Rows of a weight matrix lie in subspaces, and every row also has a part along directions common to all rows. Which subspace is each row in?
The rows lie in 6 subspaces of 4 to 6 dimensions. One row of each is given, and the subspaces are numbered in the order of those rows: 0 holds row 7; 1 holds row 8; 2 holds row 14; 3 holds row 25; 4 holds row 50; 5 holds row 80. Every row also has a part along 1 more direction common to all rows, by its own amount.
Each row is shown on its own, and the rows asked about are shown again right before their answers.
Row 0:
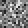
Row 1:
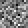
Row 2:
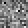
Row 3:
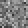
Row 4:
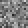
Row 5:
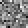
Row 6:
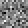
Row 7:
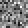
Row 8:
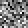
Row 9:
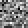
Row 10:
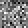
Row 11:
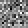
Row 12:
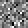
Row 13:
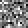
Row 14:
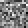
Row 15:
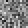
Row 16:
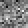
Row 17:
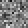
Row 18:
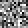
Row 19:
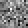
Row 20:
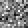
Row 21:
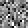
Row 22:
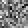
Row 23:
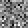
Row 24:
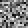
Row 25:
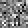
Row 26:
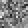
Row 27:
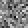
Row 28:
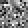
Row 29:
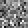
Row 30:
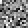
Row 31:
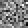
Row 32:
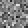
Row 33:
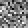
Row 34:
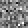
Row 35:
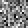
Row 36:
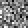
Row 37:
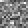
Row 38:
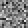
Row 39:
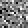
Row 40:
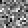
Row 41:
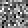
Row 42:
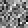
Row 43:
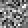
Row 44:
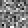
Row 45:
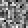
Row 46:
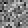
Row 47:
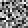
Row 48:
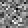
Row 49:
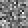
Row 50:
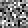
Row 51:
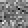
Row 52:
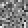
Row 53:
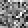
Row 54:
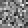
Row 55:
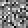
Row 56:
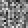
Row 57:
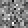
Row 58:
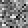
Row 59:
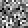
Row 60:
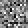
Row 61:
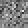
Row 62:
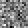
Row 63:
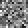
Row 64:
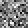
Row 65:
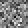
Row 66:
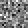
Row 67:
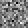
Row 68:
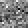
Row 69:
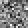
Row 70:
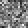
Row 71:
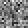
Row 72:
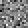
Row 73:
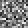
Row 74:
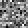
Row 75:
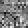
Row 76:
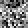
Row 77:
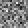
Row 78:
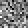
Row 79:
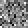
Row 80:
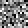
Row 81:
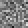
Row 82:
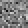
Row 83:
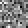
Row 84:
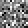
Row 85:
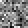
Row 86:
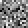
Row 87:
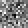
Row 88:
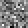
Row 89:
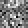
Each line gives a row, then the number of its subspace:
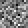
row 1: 4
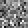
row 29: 2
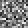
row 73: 2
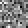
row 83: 0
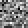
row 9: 0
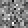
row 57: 1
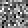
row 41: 5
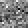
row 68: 5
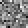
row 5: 0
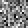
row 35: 2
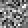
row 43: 4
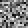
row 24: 2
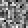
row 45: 2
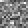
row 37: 2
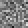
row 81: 5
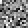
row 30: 3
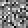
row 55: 1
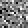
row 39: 1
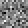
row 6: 0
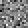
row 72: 3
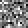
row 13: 0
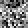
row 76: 4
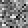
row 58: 3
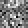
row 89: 4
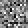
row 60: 1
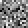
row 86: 3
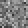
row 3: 2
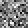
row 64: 4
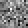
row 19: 5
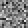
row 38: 2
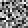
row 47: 2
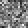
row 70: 0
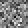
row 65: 4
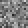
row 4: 2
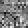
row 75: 3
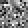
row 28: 4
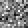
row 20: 5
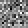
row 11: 1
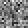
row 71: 3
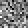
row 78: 1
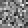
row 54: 5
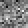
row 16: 5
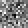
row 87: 5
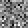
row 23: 3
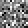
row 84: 0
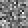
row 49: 4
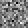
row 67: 1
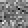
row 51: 5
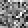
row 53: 0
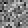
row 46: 0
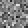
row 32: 0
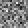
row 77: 1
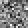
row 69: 4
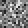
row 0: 5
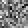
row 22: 4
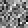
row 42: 0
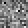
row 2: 3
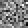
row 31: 5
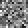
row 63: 0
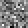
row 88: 3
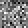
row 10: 3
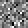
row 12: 1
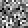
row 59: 3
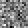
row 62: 3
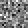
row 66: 2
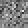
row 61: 5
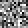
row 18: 4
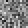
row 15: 3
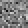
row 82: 1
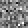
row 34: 1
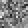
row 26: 4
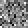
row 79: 2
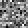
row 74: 0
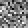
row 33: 1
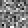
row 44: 3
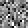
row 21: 1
